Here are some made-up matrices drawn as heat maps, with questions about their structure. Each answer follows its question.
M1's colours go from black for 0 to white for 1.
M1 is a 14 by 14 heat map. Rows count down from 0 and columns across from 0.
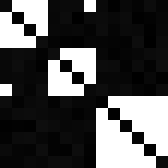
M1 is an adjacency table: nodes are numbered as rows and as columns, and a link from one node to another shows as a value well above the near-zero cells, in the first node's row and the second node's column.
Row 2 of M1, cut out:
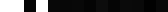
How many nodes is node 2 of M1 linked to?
3
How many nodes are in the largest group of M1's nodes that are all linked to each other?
6
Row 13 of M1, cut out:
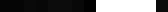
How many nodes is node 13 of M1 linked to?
5
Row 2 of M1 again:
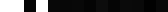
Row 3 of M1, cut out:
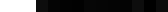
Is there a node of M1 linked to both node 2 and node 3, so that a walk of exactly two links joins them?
yes
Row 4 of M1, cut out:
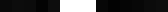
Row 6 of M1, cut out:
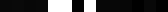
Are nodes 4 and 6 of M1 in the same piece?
yes
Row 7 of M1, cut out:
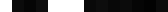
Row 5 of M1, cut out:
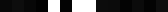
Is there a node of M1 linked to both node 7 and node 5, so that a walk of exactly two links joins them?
yes
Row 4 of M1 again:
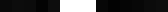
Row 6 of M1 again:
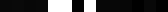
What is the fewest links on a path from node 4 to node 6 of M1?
1
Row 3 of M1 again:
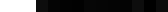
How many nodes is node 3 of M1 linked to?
3
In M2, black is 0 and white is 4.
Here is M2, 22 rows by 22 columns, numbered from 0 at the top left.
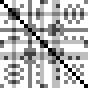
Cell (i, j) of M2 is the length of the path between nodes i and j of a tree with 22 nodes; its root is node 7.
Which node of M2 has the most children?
3
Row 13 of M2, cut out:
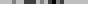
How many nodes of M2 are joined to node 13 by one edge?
5
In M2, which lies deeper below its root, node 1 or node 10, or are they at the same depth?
node 1
